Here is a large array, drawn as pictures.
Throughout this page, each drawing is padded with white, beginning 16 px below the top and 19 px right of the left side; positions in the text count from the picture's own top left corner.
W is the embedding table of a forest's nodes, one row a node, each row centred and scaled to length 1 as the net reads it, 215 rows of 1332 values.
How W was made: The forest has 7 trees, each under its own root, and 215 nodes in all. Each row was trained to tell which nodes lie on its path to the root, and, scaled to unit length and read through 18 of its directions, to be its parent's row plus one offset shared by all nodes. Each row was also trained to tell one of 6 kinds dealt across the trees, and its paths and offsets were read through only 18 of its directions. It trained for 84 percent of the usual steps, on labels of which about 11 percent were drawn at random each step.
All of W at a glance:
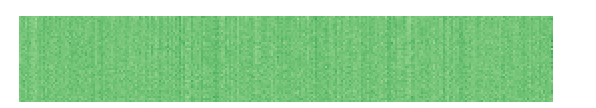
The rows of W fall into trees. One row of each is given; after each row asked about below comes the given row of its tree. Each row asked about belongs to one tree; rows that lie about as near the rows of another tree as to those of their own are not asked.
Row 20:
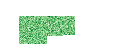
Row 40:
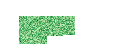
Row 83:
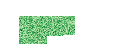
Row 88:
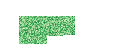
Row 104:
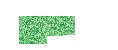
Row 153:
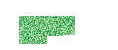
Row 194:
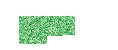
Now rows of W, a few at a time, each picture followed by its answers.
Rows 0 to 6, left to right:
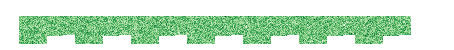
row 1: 83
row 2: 104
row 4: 83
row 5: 194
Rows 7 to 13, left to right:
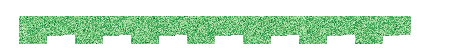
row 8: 194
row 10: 194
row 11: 194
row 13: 104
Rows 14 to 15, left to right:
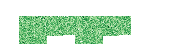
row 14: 83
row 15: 104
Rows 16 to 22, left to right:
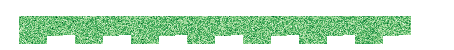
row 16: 104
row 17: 194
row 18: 194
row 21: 83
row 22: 104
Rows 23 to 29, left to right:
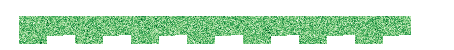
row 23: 83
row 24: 194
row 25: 104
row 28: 83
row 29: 194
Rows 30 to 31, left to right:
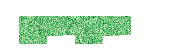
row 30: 40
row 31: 104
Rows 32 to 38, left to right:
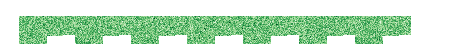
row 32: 104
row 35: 104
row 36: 194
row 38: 83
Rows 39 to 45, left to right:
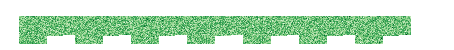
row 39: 20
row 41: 83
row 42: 104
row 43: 20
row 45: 194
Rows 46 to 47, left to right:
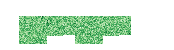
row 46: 83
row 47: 88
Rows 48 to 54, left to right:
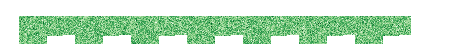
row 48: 153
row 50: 83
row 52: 153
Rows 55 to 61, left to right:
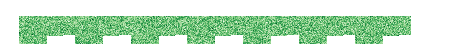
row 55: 88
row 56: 194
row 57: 194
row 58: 194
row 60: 194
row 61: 194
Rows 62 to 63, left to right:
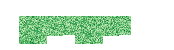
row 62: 20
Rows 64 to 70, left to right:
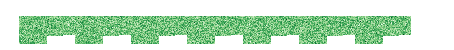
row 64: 194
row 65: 20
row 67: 104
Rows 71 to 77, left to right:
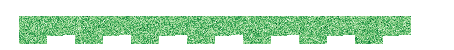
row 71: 194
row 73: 88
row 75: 104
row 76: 194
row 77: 194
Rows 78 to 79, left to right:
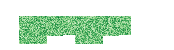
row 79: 83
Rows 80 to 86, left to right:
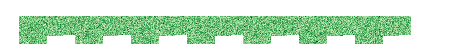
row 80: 88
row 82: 104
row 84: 104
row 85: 194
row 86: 83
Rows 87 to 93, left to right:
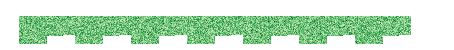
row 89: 83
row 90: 104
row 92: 194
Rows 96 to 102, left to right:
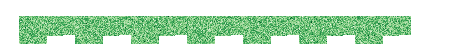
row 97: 83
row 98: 20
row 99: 104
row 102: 83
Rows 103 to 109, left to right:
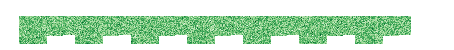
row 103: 83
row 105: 83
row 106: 104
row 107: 83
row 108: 194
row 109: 104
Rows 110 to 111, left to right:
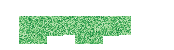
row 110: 83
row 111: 153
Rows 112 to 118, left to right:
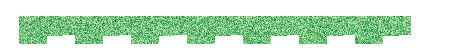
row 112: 194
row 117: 83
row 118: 194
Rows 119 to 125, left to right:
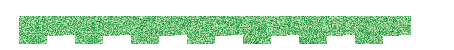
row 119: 20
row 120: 20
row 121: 83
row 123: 88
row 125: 83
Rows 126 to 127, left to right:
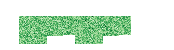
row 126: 20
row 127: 104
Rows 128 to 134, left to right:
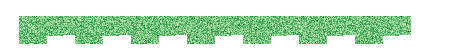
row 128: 20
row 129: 20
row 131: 83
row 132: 20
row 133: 83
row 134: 20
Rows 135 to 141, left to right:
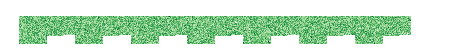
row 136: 83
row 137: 194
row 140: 88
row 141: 104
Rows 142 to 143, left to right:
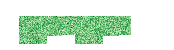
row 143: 40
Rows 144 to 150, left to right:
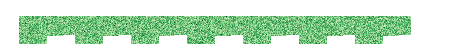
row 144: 104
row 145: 194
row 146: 104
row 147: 194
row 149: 20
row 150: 104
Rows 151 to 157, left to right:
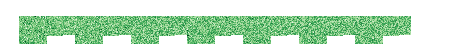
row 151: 194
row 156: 88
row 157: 153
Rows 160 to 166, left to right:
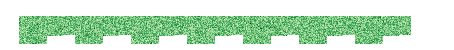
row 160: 104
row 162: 104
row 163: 104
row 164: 20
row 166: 194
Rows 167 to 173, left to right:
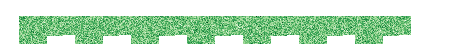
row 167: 83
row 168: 20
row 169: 20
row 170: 194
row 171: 20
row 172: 153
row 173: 104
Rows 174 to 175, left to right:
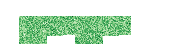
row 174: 104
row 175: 83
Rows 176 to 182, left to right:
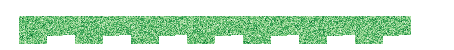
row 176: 104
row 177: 88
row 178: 83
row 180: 83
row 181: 83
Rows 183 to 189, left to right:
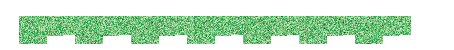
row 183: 153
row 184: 88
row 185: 194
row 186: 88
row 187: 194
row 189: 194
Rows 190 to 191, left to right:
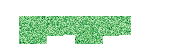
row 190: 194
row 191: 20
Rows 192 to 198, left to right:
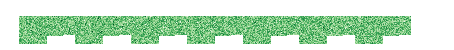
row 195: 104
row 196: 83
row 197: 83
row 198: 20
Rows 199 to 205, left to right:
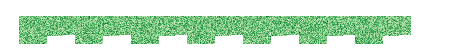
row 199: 20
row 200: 104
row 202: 104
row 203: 104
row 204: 88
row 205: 83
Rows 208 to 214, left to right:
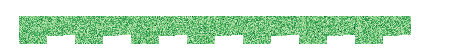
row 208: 83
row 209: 153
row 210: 153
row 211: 20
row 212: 104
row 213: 88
